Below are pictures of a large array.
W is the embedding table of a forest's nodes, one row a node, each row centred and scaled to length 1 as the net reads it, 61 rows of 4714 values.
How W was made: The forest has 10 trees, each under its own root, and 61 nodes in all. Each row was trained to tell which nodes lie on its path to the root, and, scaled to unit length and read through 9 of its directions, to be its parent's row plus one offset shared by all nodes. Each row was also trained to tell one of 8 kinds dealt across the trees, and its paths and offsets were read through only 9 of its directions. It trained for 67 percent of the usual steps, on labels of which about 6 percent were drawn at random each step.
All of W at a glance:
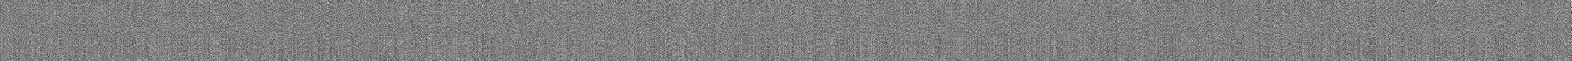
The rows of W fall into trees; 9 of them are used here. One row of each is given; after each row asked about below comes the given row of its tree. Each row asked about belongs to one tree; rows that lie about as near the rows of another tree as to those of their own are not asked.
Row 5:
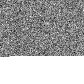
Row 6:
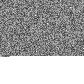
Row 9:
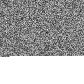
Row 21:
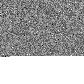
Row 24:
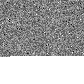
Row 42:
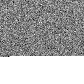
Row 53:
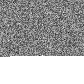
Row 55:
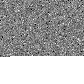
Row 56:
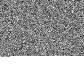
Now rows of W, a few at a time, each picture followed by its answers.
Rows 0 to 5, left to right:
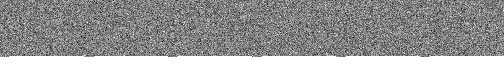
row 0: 24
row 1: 24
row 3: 42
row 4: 9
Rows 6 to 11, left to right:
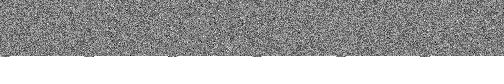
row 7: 56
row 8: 55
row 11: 55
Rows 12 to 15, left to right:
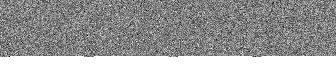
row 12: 9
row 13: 42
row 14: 56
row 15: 5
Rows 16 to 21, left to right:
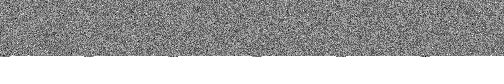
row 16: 42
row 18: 56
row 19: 42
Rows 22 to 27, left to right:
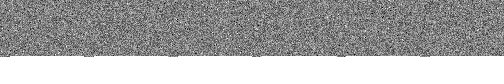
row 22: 9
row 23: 53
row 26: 21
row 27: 24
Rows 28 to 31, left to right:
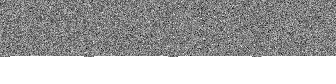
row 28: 5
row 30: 24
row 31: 9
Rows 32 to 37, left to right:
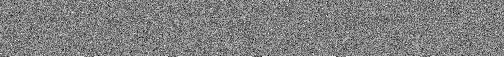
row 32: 5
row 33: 56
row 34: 55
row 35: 6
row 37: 6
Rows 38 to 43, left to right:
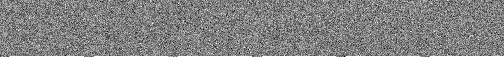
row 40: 42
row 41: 55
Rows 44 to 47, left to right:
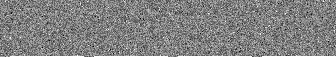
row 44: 42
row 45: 5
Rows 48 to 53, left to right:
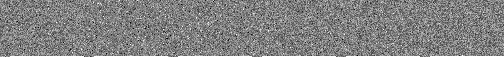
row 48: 42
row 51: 55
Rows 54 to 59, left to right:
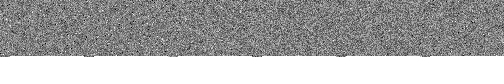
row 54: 55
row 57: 55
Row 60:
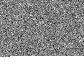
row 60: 56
